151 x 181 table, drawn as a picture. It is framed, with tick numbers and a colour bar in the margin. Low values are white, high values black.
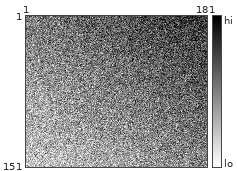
Odd rows or columns: none. Stripes: none. Slope: up to the top right. Grain: fine. Ninth with the highest average: top right. Ninth with the lowest average: bottom left. Mirror symmetry: none.
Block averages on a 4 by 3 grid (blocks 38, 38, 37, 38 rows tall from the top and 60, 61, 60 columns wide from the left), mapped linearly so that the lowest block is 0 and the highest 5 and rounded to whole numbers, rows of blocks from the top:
3 4 5 | 2 3 4 | 1 2 3 | 0 1 2
